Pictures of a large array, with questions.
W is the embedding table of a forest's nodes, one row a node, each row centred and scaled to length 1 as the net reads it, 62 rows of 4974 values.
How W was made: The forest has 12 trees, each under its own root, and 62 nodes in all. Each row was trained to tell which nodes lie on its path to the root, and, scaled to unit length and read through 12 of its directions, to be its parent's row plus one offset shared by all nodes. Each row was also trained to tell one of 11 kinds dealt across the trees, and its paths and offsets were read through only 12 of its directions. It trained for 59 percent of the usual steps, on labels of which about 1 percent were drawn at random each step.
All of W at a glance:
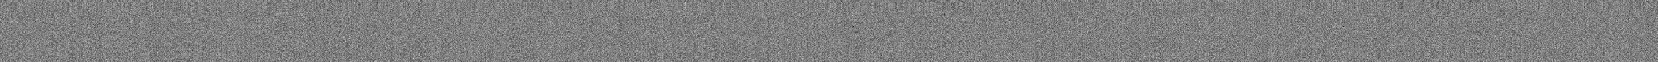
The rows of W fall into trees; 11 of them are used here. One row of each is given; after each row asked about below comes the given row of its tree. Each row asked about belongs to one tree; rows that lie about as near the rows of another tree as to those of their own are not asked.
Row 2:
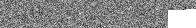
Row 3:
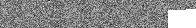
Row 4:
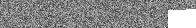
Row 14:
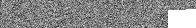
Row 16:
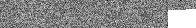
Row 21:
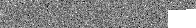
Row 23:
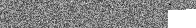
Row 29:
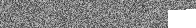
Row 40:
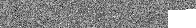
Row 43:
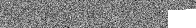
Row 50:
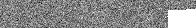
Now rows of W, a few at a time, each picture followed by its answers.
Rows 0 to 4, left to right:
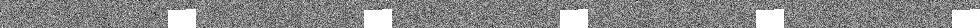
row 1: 21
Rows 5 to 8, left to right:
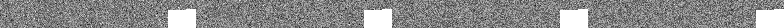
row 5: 4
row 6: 21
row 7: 3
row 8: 2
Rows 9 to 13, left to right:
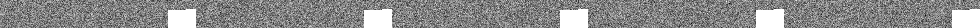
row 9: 3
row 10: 2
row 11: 23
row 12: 16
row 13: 14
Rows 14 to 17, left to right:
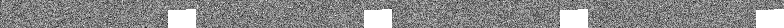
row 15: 50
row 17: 43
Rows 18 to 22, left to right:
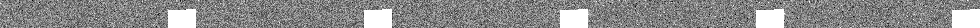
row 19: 29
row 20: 29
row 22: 21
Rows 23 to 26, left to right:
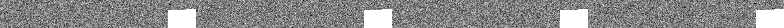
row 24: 43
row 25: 2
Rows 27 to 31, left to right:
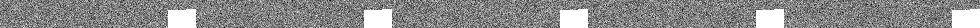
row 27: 2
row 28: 4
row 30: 2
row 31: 21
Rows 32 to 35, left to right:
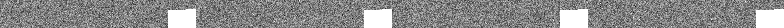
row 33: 43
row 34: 16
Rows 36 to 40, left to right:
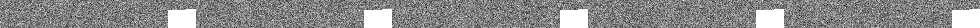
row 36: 23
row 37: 29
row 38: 4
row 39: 50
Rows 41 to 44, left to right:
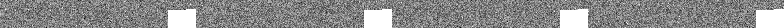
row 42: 50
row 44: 14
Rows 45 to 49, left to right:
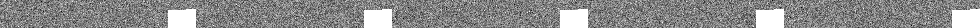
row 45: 23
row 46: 50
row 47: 43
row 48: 40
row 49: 21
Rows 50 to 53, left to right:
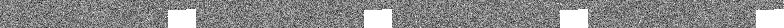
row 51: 4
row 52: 3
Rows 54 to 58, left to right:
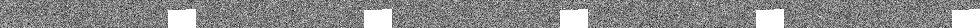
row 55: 21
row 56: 50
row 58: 29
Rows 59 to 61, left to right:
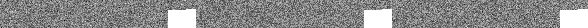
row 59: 23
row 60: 43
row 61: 3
